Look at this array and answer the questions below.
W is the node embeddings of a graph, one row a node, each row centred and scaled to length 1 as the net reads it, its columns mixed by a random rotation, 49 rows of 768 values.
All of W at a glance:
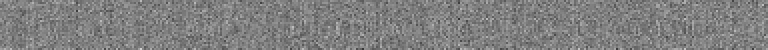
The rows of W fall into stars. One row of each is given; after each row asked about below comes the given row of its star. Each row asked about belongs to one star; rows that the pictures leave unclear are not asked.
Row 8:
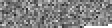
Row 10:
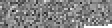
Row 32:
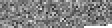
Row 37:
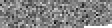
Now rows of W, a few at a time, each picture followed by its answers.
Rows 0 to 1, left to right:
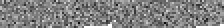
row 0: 37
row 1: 32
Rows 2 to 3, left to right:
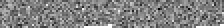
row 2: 37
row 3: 37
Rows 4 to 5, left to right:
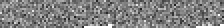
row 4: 8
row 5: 8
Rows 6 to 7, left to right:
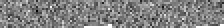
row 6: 37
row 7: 8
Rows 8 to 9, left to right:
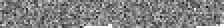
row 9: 37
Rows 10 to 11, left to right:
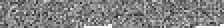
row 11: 10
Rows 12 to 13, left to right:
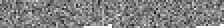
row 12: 32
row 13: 8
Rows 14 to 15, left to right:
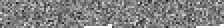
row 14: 8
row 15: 37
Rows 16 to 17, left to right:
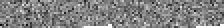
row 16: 10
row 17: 8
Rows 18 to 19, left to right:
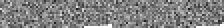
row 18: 37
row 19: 37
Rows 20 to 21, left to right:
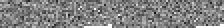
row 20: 8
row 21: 8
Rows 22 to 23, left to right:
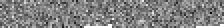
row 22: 8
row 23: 8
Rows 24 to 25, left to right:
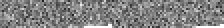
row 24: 8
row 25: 10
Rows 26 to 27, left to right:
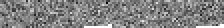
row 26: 10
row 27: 32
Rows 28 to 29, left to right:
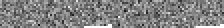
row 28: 32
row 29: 10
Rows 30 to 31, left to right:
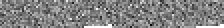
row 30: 32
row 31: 32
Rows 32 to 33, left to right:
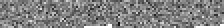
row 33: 10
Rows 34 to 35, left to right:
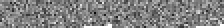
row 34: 10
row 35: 10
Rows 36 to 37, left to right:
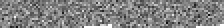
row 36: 37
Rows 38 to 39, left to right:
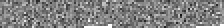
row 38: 8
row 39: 37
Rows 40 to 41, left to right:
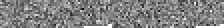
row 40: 32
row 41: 10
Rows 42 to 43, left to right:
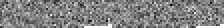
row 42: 37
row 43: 8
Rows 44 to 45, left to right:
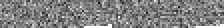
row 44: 8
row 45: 10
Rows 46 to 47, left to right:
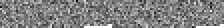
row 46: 37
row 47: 8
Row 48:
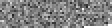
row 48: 37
